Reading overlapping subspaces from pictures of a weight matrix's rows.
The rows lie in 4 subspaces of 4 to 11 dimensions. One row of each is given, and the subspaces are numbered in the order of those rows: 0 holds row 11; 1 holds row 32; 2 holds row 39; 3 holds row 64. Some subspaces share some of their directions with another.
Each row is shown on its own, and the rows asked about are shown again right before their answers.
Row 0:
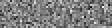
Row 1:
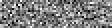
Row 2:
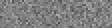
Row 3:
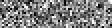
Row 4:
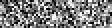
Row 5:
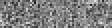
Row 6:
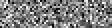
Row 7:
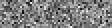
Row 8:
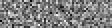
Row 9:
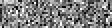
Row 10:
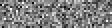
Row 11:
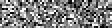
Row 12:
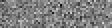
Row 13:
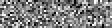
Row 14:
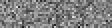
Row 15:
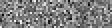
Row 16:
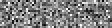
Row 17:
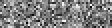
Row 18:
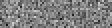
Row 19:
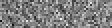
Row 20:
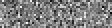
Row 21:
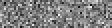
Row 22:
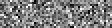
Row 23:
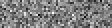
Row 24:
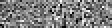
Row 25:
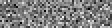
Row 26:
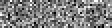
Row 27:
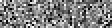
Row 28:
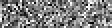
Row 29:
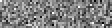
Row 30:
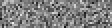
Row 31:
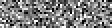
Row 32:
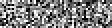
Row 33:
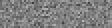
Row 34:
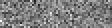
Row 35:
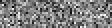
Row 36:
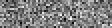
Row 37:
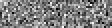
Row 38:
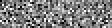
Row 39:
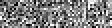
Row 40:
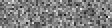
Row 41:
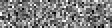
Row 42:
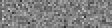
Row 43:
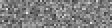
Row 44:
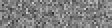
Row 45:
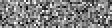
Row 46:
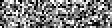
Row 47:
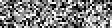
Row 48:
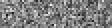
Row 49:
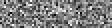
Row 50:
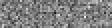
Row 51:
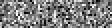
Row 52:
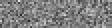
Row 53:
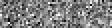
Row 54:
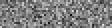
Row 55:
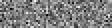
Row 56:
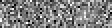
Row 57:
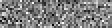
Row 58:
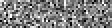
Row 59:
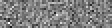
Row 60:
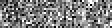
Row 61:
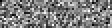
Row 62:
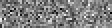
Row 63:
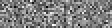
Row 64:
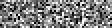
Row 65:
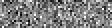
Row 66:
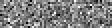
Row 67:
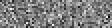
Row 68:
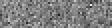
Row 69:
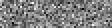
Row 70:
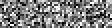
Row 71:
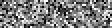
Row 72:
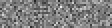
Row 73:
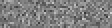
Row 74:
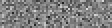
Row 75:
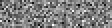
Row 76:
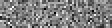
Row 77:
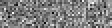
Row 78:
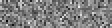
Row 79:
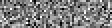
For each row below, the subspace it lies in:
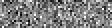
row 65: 1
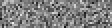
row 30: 0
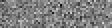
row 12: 3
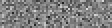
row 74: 1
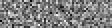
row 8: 1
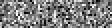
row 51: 3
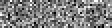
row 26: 2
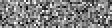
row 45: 1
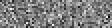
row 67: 1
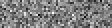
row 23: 3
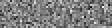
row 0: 3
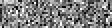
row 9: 3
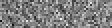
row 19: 1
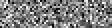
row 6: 1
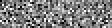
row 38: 1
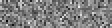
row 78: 3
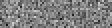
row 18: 3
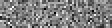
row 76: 2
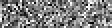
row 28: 3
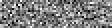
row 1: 3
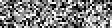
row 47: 2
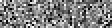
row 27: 1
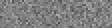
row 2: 1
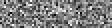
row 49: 0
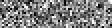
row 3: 1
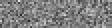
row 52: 3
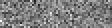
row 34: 1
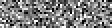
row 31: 3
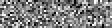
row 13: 3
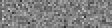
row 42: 3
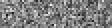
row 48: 1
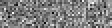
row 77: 2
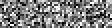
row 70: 0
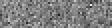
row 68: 2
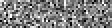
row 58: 1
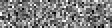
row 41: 2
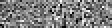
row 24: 3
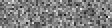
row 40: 1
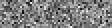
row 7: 1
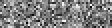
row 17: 2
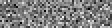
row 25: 3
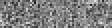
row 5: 1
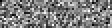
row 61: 0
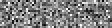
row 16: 1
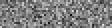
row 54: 0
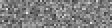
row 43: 0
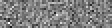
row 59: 2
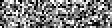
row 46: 0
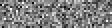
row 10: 3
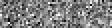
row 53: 2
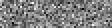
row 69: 0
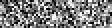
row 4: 3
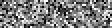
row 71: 0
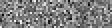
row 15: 0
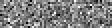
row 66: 2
